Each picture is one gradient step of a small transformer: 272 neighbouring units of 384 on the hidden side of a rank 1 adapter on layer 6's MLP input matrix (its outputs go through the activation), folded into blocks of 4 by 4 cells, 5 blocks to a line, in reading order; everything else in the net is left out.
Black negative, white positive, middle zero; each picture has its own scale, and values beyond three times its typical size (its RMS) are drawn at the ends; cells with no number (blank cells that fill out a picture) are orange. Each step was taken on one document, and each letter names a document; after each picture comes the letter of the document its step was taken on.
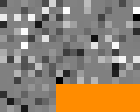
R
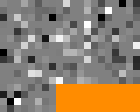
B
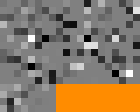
B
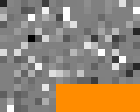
R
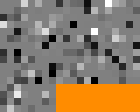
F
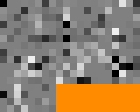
R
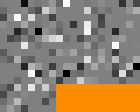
B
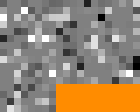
R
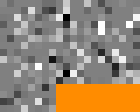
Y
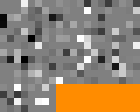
B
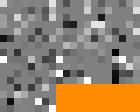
Y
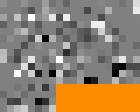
Y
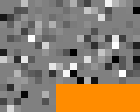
F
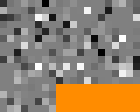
R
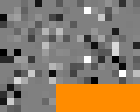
F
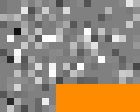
B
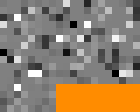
B
